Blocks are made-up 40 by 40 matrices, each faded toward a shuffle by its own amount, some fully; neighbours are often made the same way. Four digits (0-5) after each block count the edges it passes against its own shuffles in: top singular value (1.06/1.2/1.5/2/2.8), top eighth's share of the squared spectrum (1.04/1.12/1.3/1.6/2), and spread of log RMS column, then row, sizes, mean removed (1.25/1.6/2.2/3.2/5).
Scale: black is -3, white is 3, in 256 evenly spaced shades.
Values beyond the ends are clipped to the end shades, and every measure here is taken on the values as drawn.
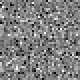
3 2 0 0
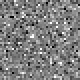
0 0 0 0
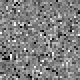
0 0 0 0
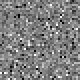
1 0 0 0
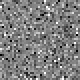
0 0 0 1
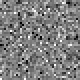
2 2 1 0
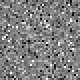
0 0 0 0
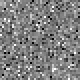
0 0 0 0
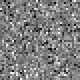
0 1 0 0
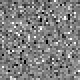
0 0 0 0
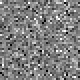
2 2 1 0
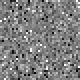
1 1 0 0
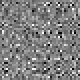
4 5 3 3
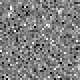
0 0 0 0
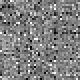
3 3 2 2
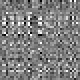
4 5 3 3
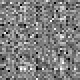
3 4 2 2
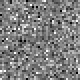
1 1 0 0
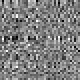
4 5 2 3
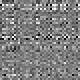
4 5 2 3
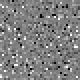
1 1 0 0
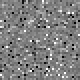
2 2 0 1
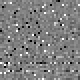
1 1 0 0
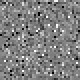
1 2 1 0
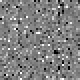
1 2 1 0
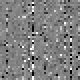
3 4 3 0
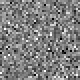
0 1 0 0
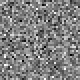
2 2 0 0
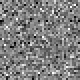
0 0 0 1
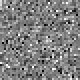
1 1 0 0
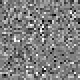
3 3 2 1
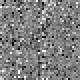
1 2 2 0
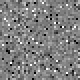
0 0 0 0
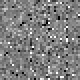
1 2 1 0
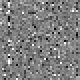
2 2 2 0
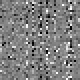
2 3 3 0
